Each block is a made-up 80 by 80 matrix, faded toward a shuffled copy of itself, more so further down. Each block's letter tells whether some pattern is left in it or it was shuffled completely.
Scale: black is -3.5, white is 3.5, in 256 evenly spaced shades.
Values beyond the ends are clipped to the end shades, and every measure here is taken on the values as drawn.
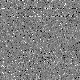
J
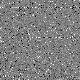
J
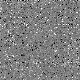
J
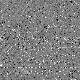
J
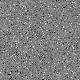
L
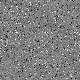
L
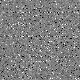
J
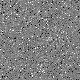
L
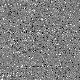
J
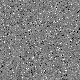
L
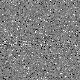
J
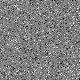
L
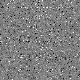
J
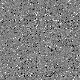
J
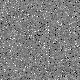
L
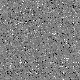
J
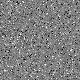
L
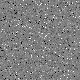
L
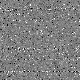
J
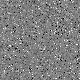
L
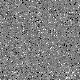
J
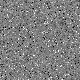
L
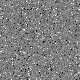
L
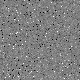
L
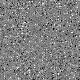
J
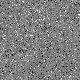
L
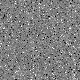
L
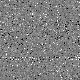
J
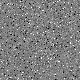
L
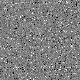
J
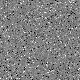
L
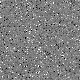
L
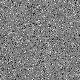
L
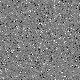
L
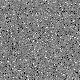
L
